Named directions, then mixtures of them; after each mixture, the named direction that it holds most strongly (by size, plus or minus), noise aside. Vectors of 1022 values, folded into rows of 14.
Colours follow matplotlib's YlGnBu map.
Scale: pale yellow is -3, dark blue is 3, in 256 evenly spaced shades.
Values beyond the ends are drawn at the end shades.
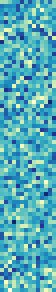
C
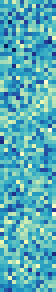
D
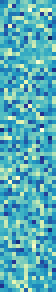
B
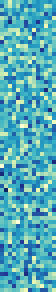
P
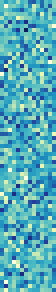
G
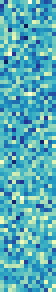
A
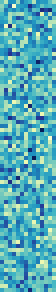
B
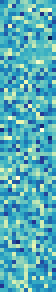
B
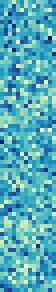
D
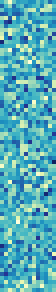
P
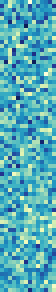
A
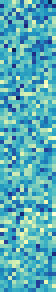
D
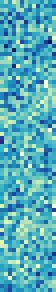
D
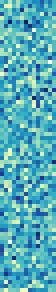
P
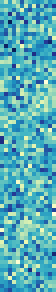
D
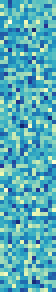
P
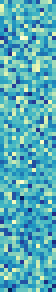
A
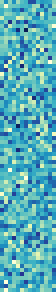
G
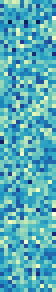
D
